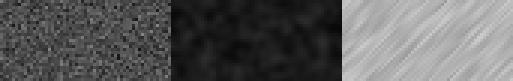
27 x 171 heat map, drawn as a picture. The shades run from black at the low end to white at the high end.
It is made of 1 by 3 panels. Panel 1,1: low, fine-grained. Panel 1,2: very low, blotchy, faint in contrast. Panel 1,3: high, slanting up to the right, faint in contrast.
